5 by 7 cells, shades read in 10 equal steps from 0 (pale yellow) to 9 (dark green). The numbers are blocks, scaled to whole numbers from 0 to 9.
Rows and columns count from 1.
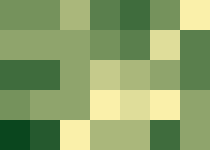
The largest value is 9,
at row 5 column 1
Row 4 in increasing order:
0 0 1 4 4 4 5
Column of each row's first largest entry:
5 5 1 1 1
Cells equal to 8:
1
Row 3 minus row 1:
2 2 1 -4 -4 -1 6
